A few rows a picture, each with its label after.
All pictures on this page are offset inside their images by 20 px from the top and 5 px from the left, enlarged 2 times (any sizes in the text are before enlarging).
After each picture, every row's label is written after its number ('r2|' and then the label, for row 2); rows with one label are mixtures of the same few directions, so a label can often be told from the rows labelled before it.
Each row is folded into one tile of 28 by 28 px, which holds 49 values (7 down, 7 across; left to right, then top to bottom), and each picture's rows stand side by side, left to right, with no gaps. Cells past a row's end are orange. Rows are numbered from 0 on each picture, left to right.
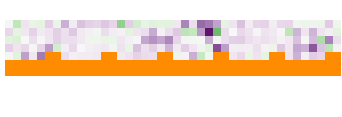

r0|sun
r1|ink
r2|ink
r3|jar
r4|sun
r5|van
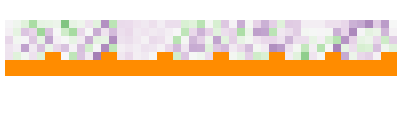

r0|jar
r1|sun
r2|sun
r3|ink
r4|jar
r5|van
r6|ink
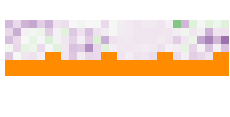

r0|ink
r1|van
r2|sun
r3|ink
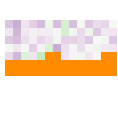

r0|sun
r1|sun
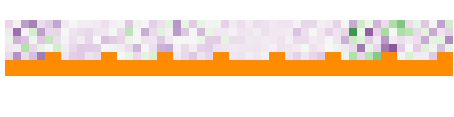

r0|jar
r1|van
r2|jar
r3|sun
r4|sun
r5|jar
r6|jar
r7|sun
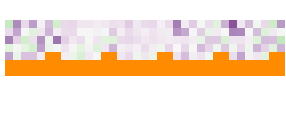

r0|ink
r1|van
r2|sun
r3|sun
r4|sun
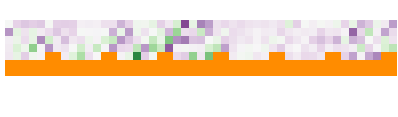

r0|van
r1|van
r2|van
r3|sun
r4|van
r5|ink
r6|jar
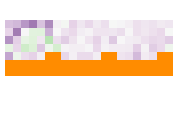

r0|ink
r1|ink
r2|van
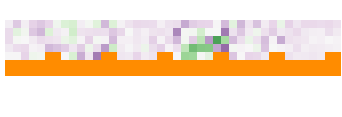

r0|jar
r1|sun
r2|van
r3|van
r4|ink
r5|ink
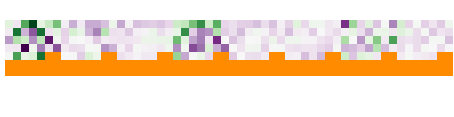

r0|jar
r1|jar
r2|ink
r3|ink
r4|ink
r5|sun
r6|ink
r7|sun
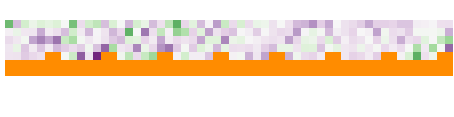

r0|ink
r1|sun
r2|jar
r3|sun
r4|sun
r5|ink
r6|jar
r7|van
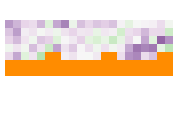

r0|sun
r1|ink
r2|van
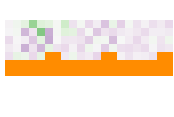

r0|jar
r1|sun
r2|ink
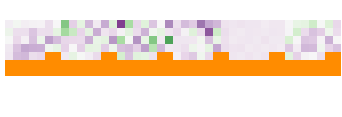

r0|van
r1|sun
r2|ink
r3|jar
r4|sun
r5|ink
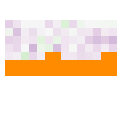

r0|van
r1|ink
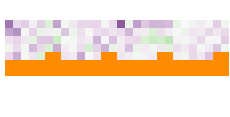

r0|sun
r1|van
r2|ink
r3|sun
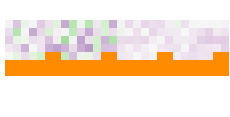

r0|jar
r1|ink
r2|sun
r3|ink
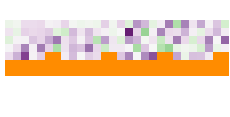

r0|van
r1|van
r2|jar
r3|ink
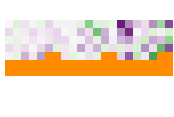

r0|sun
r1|jar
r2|sun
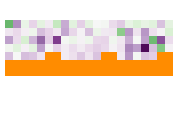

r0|ink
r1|sun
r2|van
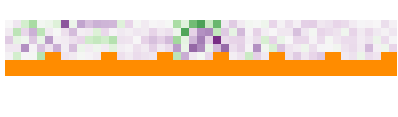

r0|jar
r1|ink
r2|ink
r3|ink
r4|van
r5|jar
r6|van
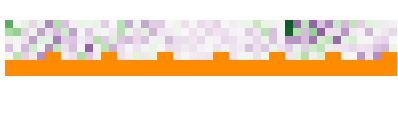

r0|sun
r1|van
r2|sun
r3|sun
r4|jar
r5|sun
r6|sun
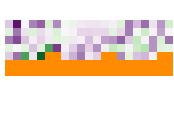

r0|sun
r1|van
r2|ink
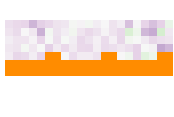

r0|jar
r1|ink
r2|jar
